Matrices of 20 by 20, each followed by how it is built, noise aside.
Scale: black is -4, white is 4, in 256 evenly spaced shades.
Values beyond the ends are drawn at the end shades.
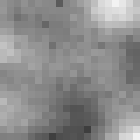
smooth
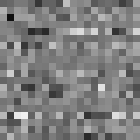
uneven rows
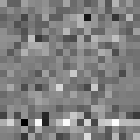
uneven rows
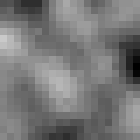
smooth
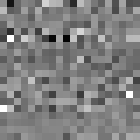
uneven rows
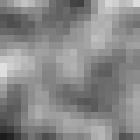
smooth
